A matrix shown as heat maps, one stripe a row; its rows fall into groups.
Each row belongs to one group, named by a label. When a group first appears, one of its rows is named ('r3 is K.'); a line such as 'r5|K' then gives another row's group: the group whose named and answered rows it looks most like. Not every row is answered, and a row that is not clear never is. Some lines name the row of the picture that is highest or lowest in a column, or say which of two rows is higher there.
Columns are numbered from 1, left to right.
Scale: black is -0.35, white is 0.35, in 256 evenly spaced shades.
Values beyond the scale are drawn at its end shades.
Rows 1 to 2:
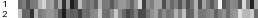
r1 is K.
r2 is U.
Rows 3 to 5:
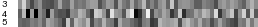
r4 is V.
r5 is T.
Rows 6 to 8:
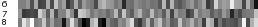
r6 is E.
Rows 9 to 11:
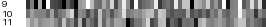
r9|V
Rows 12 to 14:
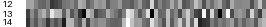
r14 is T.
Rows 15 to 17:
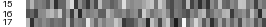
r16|K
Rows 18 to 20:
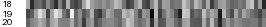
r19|K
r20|K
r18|V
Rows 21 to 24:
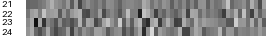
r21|K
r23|V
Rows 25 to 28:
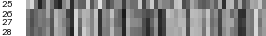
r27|T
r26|T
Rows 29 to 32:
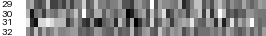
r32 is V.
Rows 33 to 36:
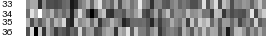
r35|T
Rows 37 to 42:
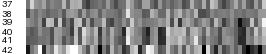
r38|T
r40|T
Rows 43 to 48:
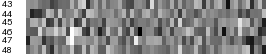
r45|E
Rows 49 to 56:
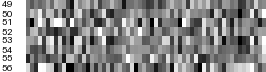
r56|U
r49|T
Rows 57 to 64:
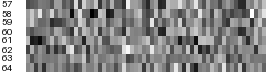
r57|T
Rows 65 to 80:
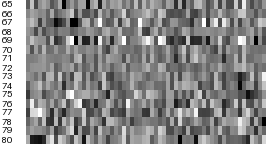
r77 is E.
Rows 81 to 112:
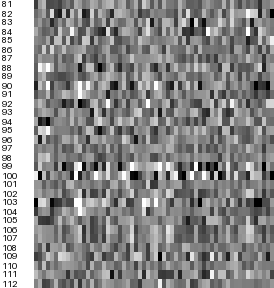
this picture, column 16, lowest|99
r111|U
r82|E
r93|K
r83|V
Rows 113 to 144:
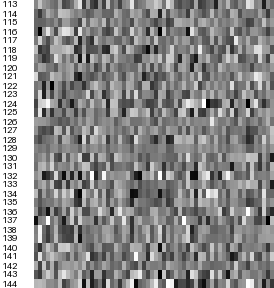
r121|U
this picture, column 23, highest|137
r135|T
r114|K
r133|E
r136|E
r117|K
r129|T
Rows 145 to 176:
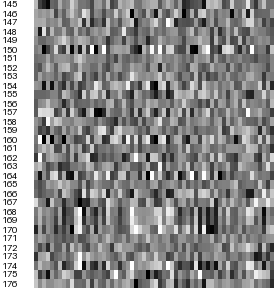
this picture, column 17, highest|159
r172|E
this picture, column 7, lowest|163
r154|V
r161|E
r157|E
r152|K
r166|T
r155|T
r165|K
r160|V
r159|E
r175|U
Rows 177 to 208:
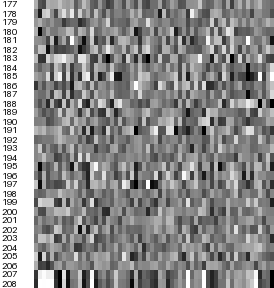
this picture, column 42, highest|183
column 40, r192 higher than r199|Yes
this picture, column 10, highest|181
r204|U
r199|E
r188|E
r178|K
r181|E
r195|V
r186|T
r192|K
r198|K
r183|U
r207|E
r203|E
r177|U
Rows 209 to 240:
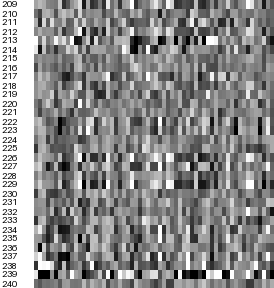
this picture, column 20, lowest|239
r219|E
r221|V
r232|E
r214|V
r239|E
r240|T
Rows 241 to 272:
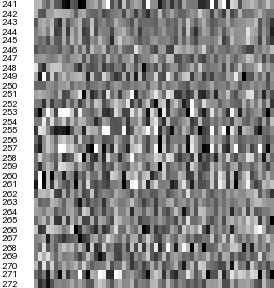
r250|K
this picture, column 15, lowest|257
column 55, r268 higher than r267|No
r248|U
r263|U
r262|E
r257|K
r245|E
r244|E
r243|E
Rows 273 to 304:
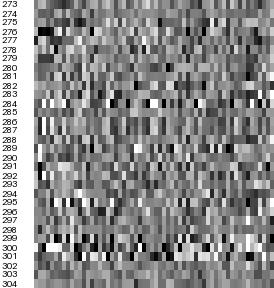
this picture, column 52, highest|300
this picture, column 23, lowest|293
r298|K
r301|T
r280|T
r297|E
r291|K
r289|K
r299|E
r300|U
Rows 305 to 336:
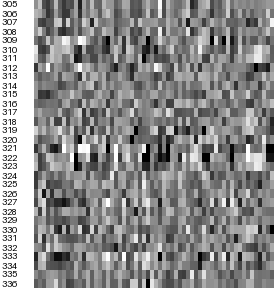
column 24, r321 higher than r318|Yes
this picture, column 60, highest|307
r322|U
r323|U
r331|V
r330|E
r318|E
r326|V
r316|T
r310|U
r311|U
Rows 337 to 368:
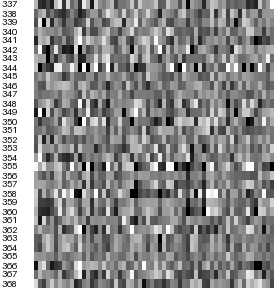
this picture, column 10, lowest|342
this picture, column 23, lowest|349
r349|V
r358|T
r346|U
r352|V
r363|K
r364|K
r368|U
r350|T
